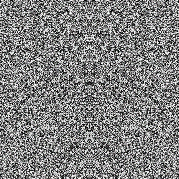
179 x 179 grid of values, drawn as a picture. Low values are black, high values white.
Histogram: flat. Mirror symmetry: left to right. Odd rows or columns: none. Stripes: none. Grain: fine.
